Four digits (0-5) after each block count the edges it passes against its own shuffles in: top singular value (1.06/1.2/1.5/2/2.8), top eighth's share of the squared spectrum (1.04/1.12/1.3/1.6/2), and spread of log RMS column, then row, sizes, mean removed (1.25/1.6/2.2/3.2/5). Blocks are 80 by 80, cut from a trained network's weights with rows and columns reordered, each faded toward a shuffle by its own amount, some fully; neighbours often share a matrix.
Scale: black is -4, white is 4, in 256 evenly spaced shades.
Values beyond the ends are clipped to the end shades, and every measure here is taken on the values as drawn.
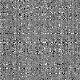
3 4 2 3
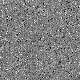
0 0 0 0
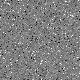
0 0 0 0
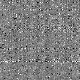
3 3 0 3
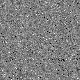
2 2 0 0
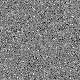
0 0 0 0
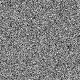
2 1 0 0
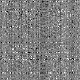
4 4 1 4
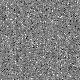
0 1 0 0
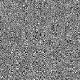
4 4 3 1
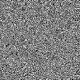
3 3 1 1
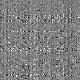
3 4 1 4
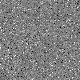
0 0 0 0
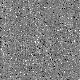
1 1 0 1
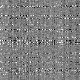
4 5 1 4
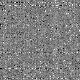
3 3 0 2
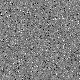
0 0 0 0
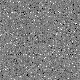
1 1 0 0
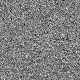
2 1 0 0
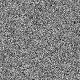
2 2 0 0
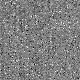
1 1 0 0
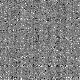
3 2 0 2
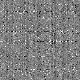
3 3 1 2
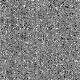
2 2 0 2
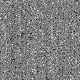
2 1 0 1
